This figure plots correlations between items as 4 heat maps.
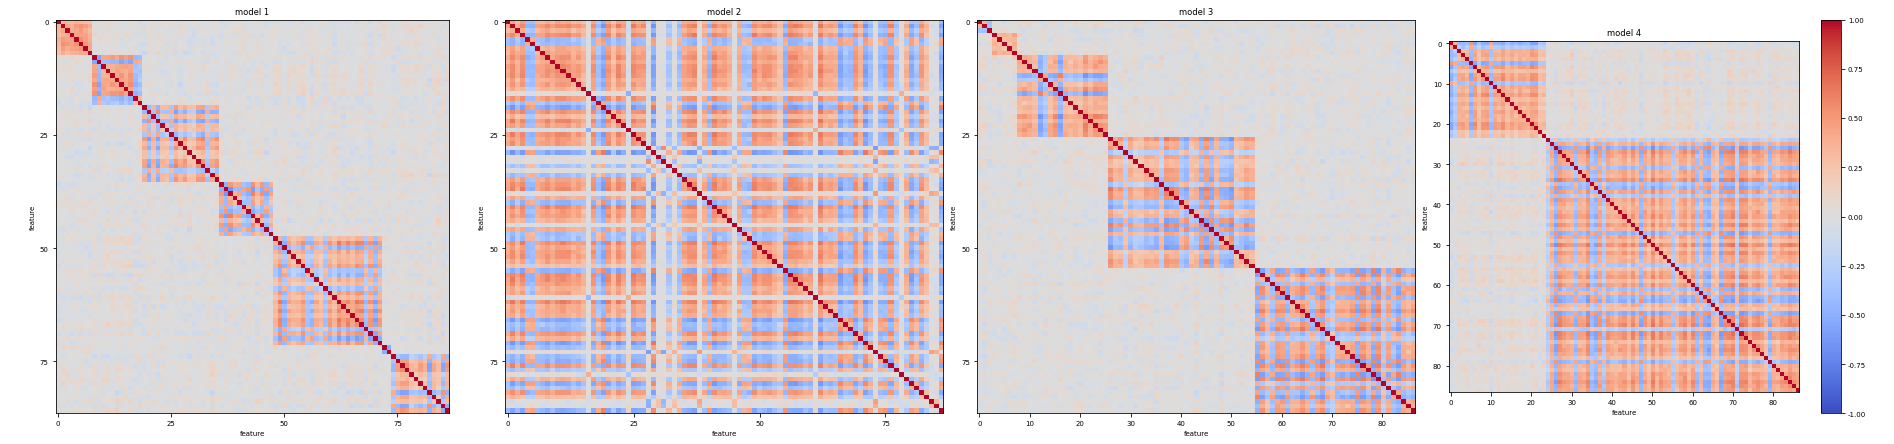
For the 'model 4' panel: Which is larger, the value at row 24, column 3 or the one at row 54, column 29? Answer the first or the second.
the second
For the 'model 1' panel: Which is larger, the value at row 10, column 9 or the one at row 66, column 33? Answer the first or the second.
the second
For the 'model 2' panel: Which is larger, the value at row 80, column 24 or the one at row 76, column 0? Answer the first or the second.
the second
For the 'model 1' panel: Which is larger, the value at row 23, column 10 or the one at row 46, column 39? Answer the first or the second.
the first
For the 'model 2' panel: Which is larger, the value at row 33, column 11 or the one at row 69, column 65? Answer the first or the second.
the second
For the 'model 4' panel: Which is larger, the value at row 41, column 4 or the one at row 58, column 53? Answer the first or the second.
the second
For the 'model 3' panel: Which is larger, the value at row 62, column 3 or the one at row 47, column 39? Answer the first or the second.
the second
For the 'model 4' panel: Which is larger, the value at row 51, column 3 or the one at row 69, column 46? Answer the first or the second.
the second
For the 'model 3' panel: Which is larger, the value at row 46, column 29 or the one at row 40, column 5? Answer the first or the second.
the first
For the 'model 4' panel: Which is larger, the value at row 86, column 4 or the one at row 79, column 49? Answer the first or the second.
the first
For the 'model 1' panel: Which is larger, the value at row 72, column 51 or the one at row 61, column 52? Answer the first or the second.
the second
